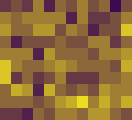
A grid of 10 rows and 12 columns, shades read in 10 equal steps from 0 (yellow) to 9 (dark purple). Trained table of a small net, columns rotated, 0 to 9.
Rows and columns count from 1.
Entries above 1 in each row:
12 12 11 12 12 11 11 12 11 12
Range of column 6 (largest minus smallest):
3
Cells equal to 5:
30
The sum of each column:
42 53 52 56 47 44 52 46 56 44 56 37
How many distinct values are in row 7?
5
